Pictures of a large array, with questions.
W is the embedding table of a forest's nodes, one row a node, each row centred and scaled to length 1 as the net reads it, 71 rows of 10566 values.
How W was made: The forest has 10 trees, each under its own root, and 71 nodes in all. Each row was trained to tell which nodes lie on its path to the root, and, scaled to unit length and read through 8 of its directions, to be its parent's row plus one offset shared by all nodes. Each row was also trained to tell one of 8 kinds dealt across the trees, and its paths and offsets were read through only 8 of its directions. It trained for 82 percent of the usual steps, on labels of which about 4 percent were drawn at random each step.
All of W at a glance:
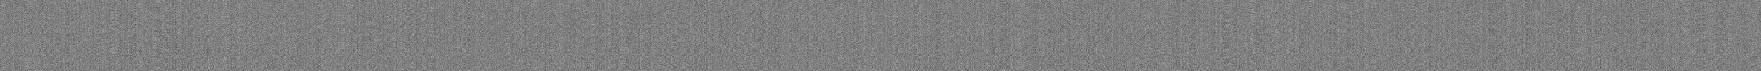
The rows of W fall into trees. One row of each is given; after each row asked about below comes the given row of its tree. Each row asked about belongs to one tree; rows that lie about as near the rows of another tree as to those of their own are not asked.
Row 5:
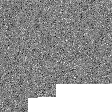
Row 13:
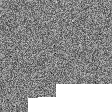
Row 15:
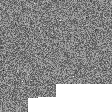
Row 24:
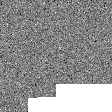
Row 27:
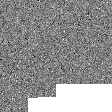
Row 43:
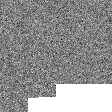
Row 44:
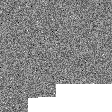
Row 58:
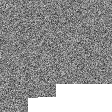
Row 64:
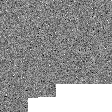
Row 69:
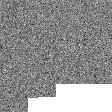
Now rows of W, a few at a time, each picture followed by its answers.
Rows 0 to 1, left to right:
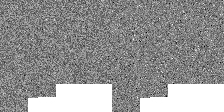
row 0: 15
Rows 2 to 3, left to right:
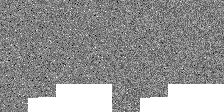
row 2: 13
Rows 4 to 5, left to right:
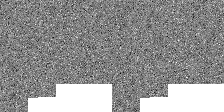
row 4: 43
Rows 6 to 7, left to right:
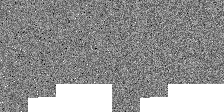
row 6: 43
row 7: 5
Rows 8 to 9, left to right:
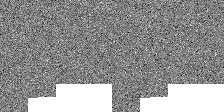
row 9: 69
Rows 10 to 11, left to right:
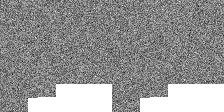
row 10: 5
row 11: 24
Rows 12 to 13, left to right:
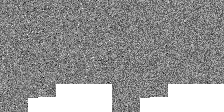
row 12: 64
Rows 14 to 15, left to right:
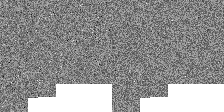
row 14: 69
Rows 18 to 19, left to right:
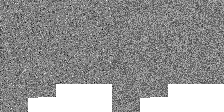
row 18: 24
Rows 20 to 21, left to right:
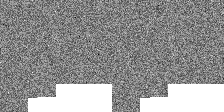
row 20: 5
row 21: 64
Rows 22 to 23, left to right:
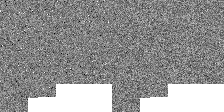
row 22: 43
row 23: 69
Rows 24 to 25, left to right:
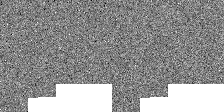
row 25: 27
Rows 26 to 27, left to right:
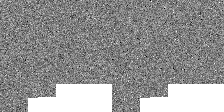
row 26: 13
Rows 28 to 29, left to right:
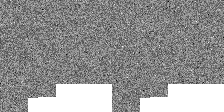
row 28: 64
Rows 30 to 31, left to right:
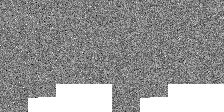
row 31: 5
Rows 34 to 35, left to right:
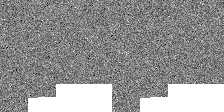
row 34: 24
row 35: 43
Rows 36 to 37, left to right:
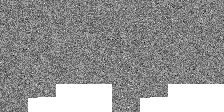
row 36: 5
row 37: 58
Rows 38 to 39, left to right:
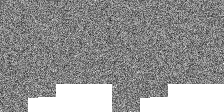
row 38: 43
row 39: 15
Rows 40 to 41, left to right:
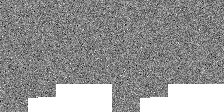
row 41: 27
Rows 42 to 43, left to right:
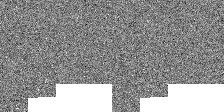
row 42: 69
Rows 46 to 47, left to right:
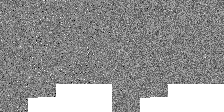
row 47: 43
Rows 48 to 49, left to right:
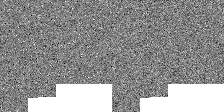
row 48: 64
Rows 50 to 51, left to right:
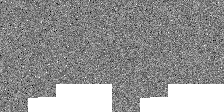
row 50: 27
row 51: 27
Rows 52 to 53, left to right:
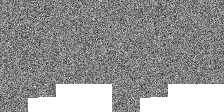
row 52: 64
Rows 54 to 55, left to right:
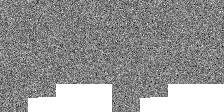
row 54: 13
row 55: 64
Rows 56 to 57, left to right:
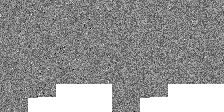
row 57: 5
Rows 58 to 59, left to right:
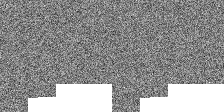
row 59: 58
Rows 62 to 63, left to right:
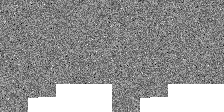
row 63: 24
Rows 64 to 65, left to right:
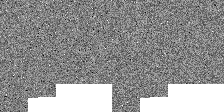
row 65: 5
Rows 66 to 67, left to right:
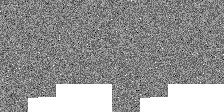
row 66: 43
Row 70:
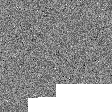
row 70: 13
